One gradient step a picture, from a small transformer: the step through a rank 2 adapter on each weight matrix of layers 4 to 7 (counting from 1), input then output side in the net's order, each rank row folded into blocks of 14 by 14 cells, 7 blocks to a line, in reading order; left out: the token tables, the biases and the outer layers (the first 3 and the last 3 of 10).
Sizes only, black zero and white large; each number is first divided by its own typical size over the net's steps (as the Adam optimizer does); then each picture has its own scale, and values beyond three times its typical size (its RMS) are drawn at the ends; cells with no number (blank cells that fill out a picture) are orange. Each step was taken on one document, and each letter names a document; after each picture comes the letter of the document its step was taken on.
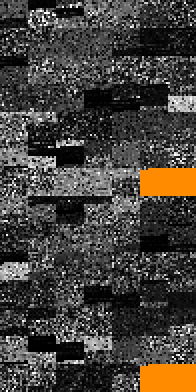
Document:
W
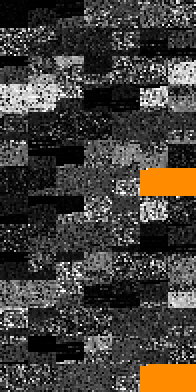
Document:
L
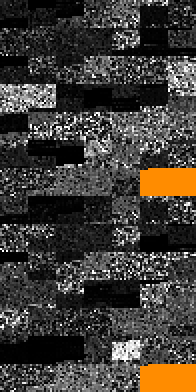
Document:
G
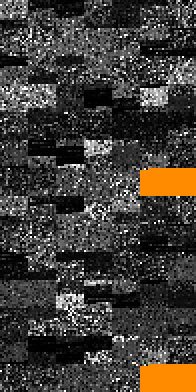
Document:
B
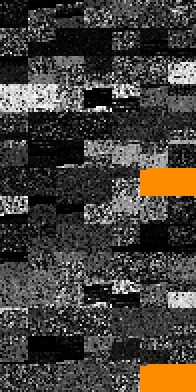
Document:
L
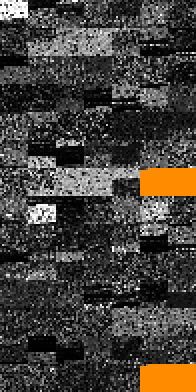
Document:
W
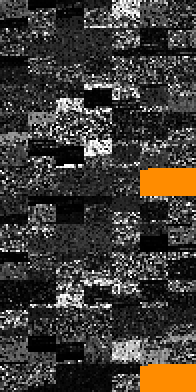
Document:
G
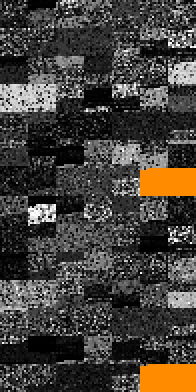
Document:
L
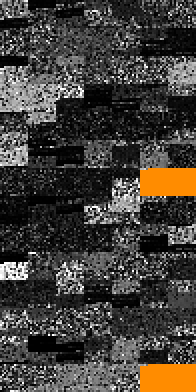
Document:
L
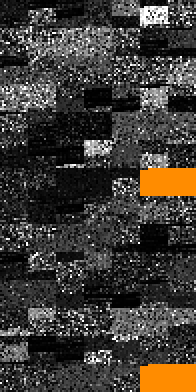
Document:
B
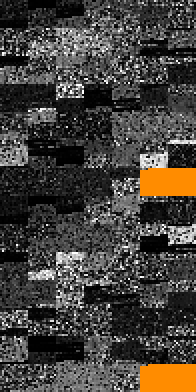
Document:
L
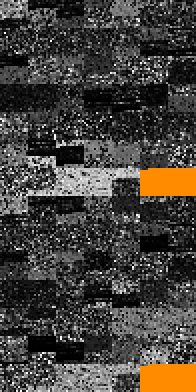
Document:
W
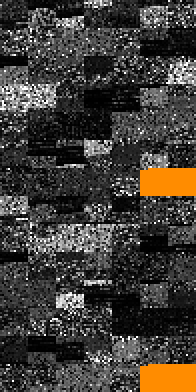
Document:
B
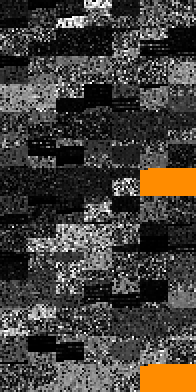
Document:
L
